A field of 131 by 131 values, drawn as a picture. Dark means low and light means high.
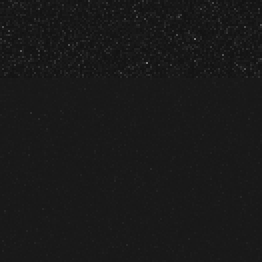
Grain: fine. Seam: horizontal, 30% of the way down, the bottom part calmer. Mirror symmetry: none. Slope: none. Odd rows or columns: none. Average level on the scale: 10%.
